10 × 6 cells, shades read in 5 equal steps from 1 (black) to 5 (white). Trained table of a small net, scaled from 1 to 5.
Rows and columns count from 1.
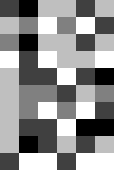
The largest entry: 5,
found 13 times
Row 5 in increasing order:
1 2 2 2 4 5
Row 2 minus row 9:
0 2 3 -1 3 -2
